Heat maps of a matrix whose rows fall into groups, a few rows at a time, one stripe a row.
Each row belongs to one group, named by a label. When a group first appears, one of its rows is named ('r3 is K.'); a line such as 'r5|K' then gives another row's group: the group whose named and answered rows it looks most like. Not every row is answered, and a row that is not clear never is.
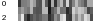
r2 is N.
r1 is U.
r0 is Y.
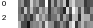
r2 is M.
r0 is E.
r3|E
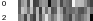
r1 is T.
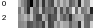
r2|U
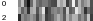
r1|Y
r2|Y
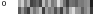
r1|E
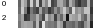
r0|T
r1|N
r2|E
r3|T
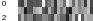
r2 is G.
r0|Y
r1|M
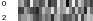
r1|Y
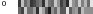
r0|G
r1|Y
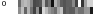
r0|G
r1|T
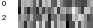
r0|T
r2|U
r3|M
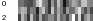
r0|M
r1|Y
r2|E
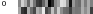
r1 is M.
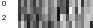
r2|N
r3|N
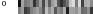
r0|G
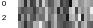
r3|M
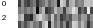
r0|N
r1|Y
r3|U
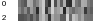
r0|M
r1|Y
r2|Y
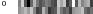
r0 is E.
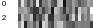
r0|T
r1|G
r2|G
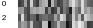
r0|U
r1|M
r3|U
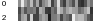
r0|T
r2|U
